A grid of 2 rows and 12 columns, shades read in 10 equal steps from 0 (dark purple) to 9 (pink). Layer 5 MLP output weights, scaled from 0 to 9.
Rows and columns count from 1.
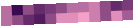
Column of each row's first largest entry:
9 8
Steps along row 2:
down down down up up same up down down up down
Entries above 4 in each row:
4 7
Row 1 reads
6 0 4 2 3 4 6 6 7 4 2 3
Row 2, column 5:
4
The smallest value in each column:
6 0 2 1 3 4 6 6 7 4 2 3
